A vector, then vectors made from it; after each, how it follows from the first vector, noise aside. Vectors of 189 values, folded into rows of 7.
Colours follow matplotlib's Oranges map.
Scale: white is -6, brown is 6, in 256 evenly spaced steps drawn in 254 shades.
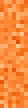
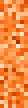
scaled up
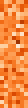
scaled up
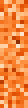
scaled up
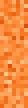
reversed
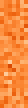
reversed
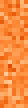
reversed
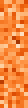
scaled up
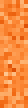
reversed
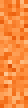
reversed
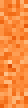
reversed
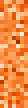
scaled up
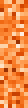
scaled up
